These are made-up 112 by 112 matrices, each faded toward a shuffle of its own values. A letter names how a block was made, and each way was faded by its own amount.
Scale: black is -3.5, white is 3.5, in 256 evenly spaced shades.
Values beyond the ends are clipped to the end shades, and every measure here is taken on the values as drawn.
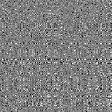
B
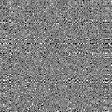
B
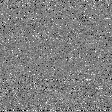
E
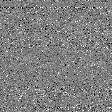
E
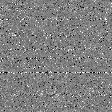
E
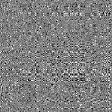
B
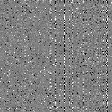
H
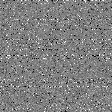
E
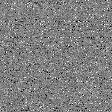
E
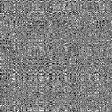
B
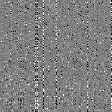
H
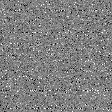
E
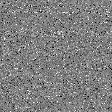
E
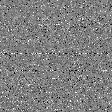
E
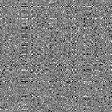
B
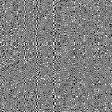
H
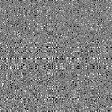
B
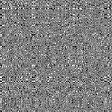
B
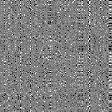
H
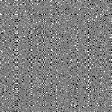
H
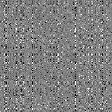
H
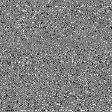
E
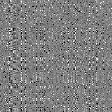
H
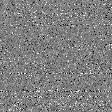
E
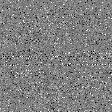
E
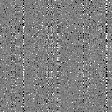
H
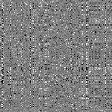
H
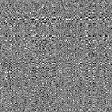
B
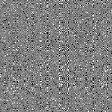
H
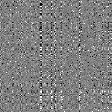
H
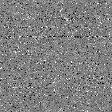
E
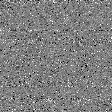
E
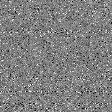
E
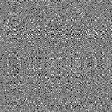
B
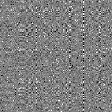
H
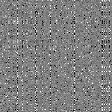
H
